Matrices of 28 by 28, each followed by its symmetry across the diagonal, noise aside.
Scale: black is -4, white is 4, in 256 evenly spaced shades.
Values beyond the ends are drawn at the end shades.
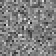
neither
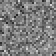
symmetric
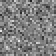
antisymmetric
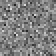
antisymmetric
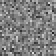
antisymmetric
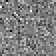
antisymmetric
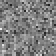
neither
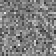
neither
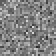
symmetric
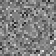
symmetric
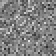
symmetric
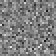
antisymmetric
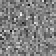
neither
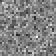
symmetric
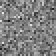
neither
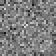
symmetric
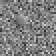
antisymmetric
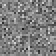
neither
